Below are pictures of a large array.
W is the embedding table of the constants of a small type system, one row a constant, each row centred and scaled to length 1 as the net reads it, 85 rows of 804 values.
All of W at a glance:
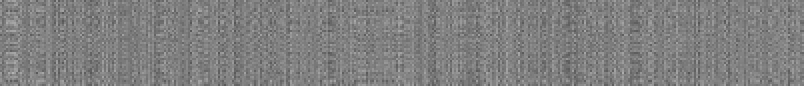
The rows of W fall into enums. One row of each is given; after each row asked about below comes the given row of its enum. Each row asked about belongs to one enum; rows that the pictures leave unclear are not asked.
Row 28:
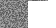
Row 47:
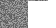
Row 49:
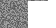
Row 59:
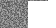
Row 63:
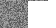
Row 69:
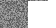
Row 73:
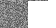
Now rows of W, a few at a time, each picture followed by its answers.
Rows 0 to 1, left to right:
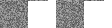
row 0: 69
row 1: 73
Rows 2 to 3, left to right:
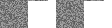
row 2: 47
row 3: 49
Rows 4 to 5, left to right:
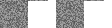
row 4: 69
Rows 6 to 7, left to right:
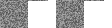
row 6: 28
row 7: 63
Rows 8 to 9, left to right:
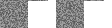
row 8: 28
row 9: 49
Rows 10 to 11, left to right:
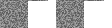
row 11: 28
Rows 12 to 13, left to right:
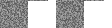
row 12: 59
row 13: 69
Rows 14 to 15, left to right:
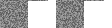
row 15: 69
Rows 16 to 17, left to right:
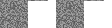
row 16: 49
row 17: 49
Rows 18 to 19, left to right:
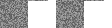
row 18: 47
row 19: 69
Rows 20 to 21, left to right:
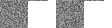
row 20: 59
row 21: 63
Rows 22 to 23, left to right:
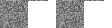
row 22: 63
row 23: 63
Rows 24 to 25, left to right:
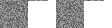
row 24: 69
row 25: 49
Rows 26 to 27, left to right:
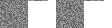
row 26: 47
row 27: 49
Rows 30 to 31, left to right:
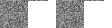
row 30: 63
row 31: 63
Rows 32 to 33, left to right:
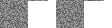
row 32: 49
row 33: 28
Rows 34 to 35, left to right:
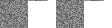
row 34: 47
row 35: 47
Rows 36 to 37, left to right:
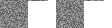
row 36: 28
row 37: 49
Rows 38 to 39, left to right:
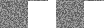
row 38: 59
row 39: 28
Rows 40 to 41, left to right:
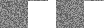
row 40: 59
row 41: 47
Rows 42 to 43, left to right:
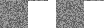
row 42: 63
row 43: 49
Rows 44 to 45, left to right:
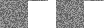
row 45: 47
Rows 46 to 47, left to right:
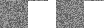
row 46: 63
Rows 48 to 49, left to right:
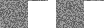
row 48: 28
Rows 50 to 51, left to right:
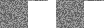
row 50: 47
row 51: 28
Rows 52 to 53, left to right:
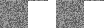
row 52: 63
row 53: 63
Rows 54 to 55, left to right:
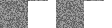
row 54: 69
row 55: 49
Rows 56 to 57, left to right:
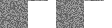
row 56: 49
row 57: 47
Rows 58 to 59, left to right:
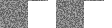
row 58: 28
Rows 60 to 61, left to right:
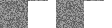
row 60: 69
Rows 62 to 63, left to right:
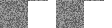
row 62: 69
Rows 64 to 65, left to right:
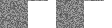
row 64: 49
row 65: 47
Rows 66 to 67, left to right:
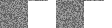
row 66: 47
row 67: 69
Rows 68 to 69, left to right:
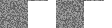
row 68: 49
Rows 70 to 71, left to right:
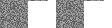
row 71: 49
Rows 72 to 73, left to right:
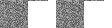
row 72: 73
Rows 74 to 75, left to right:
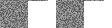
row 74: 28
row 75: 69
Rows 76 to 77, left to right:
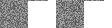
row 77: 63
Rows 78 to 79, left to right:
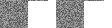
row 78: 63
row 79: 28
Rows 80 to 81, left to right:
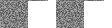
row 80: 28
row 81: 28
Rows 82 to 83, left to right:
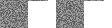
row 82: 28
